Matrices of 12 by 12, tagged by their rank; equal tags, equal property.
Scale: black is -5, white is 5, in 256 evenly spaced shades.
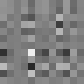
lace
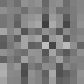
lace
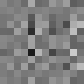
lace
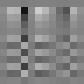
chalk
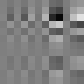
chalk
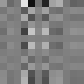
chalk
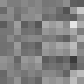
lace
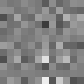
lace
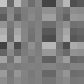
chalk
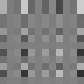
chalk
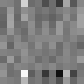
lace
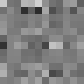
lace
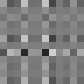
chalk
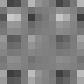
chalk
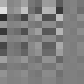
chalk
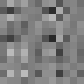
lace
